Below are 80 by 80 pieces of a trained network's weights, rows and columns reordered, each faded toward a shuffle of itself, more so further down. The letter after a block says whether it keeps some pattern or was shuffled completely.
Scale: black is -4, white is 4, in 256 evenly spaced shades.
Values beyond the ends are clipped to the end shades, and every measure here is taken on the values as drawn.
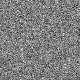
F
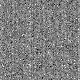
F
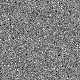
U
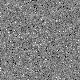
U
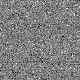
F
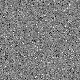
F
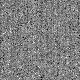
F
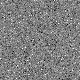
U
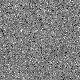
U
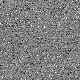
F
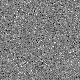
U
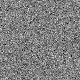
F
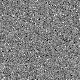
U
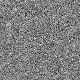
U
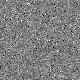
U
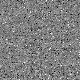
F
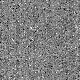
F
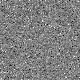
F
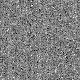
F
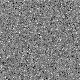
U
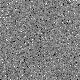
U
